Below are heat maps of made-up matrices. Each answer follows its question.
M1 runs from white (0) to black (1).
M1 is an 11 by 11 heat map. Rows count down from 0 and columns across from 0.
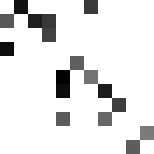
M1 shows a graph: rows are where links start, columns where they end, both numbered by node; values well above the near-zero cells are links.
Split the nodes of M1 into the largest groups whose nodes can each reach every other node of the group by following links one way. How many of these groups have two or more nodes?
3
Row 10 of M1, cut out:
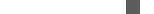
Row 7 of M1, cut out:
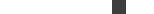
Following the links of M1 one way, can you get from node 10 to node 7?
no
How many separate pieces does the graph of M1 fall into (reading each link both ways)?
2
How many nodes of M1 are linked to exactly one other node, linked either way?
2
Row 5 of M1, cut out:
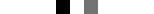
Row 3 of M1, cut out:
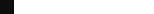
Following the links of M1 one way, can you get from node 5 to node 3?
no
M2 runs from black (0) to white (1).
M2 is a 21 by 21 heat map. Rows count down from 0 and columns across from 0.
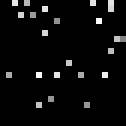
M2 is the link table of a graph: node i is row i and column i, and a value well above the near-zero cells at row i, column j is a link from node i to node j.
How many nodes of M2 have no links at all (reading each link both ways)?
0
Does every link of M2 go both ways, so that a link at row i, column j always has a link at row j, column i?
no
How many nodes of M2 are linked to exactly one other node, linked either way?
8
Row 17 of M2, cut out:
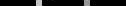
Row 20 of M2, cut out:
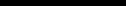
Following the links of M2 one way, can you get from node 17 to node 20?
yes
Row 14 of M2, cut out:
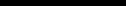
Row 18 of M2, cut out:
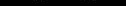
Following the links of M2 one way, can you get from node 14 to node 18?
no
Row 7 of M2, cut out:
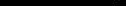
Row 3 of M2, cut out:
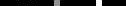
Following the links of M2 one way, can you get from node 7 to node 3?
no
